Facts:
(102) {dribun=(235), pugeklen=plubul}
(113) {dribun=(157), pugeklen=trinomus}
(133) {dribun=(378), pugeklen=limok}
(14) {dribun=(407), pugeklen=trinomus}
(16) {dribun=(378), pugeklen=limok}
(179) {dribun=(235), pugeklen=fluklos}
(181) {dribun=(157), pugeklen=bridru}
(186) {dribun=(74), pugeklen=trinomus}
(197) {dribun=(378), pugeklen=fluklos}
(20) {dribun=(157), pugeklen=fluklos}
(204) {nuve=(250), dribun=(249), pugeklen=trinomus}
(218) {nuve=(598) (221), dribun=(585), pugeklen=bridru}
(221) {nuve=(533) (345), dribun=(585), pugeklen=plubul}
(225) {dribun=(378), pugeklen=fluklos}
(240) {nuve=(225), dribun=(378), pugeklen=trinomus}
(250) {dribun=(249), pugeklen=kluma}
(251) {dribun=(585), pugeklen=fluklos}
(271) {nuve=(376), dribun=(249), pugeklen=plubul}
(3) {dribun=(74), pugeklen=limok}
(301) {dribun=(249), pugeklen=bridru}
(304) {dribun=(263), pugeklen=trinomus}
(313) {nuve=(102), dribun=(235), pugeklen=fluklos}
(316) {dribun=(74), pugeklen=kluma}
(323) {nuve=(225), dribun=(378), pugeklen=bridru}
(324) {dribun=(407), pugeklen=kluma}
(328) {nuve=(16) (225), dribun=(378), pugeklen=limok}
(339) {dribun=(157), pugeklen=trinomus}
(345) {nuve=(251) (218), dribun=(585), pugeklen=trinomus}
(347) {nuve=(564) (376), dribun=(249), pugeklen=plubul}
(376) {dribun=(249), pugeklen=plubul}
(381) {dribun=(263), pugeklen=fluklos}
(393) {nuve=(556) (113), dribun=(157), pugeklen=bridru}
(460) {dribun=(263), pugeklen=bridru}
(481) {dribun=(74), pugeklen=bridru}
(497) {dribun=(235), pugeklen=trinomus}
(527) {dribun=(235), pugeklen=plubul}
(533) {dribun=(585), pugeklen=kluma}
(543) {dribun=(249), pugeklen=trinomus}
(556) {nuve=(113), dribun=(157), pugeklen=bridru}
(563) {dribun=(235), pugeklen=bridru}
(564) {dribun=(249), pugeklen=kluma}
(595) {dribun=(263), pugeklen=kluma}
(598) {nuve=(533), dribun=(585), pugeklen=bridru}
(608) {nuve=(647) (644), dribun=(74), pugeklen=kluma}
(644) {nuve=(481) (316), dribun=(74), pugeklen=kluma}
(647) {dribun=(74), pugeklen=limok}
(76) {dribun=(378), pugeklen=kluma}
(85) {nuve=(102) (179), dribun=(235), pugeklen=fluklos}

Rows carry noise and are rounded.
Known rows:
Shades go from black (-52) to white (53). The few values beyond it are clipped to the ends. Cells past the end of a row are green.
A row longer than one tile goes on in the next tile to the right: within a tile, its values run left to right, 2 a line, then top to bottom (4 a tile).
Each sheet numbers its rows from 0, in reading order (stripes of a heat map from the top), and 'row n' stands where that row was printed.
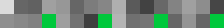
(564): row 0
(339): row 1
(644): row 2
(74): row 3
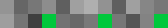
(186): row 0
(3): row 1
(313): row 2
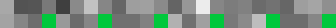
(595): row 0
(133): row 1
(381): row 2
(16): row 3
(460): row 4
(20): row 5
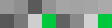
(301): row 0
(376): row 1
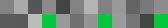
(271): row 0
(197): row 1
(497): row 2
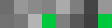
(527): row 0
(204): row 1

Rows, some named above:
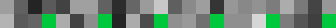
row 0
(608)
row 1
(328)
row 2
(251)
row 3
(378)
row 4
(481)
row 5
(204)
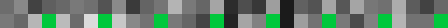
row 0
(393)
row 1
(323)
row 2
(76)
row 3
(543)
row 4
(218)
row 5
(221)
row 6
(85)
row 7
(644)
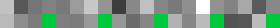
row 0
(316)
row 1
(179)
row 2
(133)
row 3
(225)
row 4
(271)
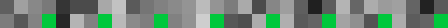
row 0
(313)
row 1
(598)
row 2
(316)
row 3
(102)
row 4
(347)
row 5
(608)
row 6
(113)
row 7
(608)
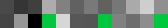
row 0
(345)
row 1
(240)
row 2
(647)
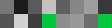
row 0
(533)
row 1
(378)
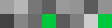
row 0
(249)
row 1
(301)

